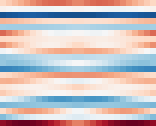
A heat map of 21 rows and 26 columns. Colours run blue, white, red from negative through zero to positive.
Grain: streaks across. Mirror symmetry: left to right. Average level on the scale: 50%. Slope: none.
